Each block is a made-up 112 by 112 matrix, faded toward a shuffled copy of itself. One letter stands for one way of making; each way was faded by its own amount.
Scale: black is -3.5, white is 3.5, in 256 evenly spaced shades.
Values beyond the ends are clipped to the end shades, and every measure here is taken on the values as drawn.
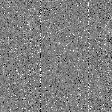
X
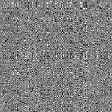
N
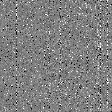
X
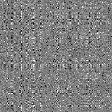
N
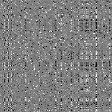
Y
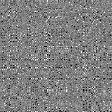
N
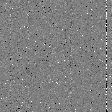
X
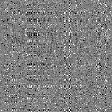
N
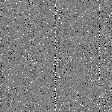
X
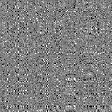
N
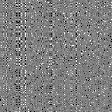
Y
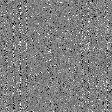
X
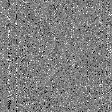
X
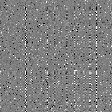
Y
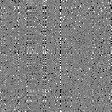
Y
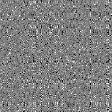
N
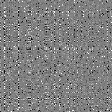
Y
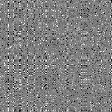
Y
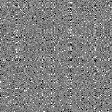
N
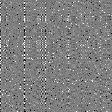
Y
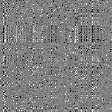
Y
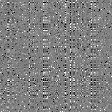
Y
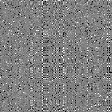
Y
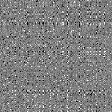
N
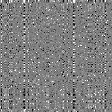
Y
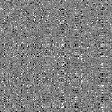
N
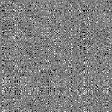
N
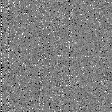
X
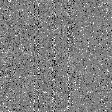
X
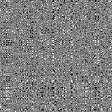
N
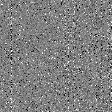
X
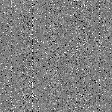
X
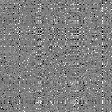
Y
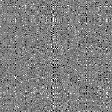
N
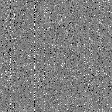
X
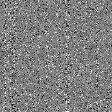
X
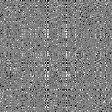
Y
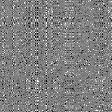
Y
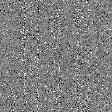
X
